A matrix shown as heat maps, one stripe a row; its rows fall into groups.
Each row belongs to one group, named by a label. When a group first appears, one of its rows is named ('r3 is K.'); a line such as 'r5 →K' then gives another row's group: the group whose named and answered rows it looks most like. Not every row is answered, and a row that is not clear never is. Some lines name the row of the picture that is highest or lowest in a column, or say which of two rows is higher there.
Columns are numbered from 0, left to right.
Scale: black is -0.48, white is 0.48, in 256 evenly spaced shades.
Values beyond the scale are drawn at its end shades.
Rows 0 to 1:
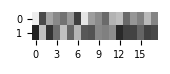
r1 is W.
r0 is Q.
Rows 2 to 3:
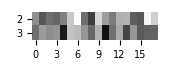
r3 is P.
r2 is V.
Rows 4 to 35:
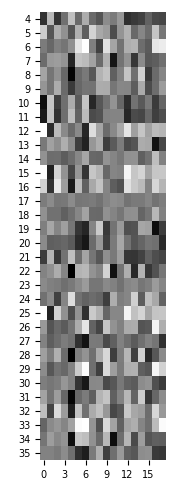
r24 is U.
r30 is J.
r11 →W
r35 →J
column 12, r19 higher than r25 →No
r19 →J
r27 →J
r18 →V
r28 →P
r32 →Q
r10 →W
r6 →V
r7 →P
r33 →V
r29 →V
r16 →Q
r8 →P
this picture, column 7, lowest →10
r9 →P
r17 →W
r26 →V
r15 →Q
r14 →V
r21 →W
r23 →V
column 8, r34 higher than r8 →No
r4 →W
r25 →Q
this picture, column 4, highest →24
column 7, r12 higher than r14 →Yes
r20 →J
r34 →P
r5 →Q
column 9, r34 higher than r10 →Yes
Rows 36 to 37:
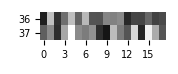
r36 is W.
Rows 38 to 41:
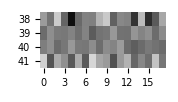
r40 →W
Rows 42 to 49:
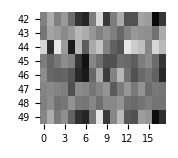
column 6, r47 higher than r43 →No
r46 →J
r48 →W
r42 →J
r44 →Q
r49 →J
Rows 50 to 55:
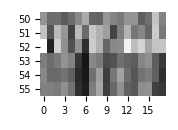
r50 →V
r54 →J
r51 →Q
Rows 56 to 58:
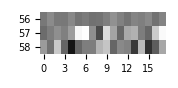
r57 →V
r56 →W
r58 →P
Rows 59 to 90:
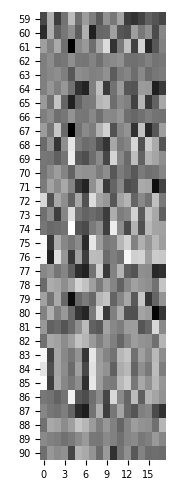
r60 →W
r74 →U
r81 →V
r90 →P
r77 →J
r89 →V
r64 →J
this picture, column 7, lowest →60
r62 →W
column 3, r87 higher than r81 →Yes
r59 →W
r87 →J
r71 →J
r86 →U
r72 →Q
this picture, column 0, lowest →60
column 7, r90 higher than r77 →Yes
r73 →U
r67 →P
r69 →U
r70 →P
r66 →W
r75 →Q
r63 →P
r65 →P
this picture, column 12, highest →76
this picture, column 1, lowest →76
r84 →Q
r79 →P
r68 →U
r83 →Q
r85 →Q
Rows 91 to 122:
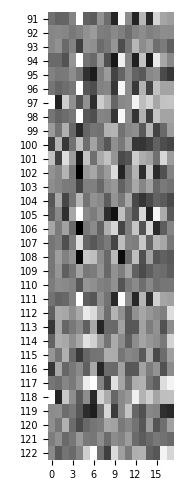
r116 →W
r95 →J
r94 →U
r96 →U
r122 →V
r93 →P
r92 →V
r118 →Q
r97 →Q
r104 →W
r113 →W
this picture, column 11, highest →119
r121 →W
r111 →U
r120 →P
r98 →U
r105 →U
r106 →P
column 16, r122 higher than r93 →Yes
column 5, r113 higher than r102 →No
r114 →V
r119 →J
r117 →V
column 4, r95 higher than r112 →No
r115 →P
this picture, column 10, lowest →108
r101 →Q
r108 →P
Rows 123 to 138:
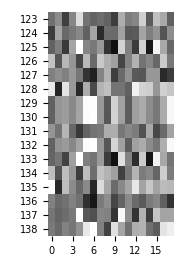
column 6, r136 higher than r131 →No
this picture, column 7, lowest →124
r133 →U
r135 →Q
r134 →Q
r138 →V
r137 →U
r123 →U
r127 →J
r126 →Q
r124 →W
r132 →V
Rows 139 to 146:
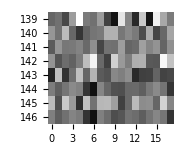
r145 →Q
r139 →U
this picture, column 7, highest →145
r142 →V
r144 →J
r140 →P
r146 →J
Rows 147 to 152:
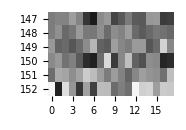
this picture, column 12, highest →152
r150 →J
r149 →V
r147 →J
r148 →W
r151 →V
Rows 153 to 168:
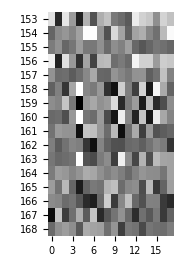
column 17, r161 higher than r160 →No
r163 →U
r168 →P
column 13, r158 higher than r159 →Yes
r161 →P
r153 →Q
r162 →J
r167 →W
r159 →P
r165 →P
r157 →V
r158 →U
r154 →V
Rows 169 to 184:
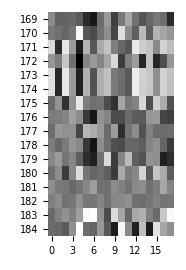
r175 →U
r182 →W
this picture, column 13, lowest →172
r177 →P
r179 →J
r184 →U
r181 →V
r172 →P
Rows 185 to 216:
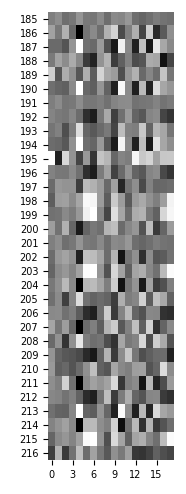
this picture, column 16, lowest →188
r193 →U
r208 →U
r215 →V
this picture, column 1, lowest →195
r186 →P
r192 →J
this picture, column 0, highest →195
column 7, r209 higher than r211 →No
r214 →P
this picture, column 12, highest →195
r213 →U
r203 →V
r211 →P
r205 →U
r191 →W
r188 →J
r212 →J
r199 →V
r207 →P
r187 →U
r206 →J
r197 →P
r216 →W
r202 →P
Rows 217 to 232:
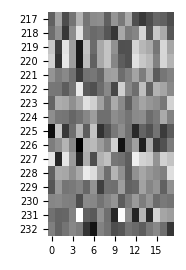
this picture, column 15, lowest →226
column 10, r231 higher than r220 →Yes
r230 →P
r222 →U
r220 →Q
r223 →V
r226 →P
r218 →U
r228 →V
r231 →U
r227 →Q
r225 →W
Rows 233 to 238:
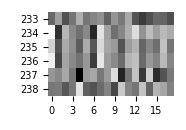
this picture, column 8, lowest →233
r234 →Q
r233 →W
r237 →P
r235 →Q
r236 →Q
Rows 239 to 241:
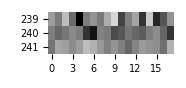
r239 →P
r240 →J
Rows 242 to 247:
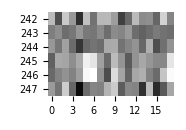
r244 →P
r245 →V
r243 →W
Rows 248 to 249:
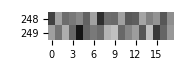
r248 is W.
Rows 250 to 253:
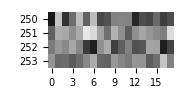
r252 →J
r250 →W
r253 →V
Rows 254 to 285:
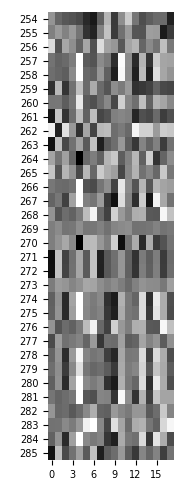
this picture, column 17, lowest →254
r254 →J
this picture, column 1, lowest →262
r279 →U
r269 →W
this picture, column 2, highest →262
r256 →Q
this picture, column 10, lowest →270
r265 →Q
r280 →U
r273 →V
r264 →P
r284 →U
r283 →V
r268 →V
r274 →U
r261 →W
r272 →W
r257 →U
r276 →V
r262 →Q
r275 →U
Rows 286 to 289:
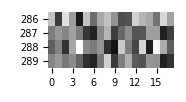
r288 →U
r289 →J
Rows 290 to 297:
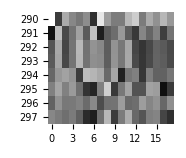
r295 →J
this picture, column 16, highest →290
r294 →P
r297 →J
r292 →W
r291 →W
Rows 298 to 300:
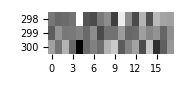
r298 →U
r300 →P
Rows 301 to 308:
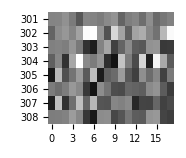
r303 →J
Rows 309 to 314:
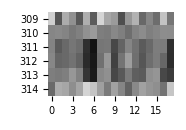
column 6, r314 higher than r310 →Yes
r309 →Q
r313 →J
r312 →J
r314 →V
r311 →J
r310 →V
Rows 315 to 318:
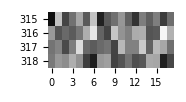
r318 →J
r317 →U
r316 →V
